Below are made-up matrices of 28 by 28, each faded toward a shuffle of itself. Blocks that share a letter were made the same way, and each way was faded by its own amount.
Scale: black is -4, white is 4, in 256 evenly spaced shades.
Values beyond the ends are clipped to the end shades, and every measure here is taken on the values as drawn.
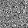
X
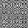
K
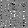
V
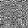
K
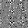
V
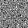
X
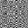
K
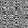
K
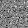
X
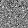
X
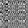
K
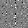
V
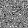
X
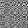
K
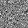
X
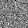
X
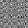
K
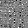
V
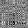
K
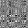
K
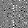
V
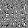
V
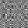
K
